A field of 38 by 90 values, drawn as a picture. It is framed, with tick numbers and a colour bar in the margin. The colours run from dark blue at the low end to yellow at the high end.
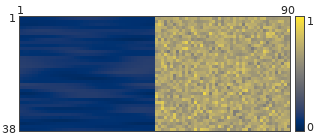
The table splits into one row of 2 panels. Panel 1,1: very low, streaked across, faint in contrast. Panel 1,2: high, fine-grained.
